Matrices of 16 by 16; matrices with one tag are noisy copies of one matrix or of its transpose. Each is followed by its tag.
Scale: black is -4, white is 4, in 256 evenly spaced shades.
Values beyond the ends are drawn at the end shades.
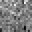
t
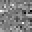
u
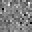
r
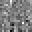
u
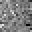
t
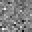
r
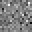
r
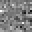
u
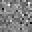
r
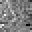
t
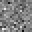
r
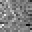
t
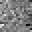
t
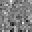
u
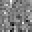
u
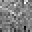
t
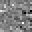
u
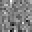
u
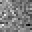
t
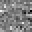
u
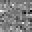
u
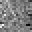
t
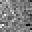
t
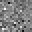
r
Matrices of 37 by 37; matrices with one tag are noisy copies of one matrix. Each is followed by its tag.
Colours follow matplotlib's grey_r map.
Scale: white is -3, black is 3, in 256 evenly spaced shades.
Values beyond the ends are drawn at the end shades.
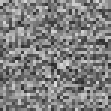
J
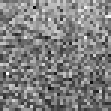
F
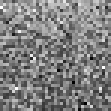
F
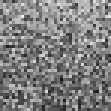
F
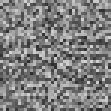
J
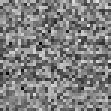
J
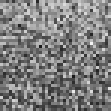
F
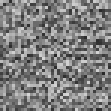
J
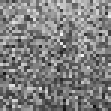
F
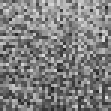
F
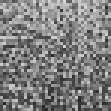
F
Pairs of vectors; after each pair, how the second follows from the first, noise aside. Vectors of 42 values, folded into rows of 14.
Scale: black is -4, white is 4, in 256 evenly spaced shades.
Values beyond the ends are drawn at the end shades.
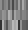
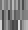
negated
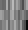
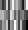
scaled up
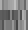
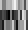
scaled up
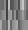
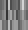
copied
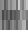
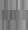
shrunk
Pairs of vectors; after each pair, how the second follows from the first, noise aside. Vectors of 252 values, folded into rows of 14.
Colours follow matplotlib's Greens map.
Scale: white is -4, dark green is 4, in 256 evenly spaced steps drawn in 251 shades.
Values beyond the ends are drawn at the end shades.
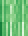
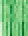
negated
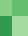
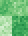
negated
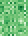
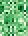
scaled up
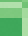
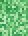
shuffled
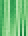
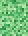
shuffled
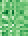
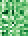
scaled up
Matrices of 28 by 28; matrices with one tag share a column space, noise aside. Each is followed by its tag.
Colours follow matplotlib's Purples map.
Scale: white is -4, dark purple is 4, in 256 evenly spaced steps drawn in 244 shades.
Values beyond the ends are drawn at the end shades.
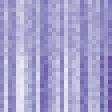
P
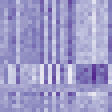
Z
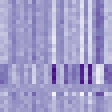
Z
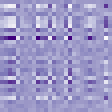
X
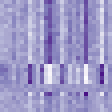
Z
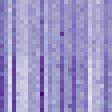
P
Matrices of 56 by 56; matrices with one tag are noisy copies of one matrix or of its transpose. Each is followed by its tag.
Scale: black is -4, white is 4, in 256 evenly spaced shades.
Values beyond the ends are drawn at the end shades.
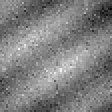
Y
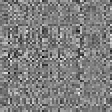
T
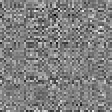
T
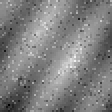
Y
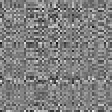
T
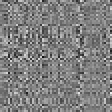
T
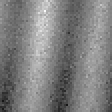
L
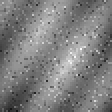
Y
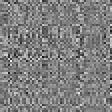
T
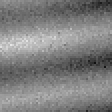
L
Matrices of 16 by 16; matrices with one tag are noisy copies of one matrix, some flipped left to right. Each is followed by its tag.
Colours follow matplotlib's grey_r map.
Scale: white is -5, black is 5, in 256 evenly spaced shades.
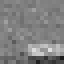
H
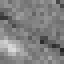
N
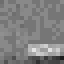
H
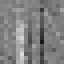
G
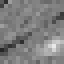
N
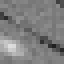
N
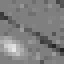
N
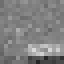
H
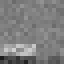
H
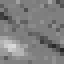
N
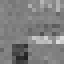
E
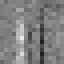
G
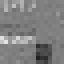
E
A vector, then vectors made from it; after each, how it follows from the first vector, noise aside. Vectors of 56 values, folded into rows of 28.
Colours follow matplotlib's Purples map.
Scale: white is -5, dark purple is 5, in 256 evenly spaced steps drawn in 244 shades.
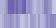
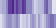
scaled up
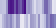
scaled up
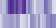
scaled up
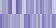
sign-scrambled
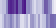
scaled up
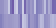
sign-scrambled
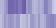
copied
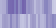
copied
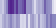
scaled up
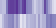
scaled up
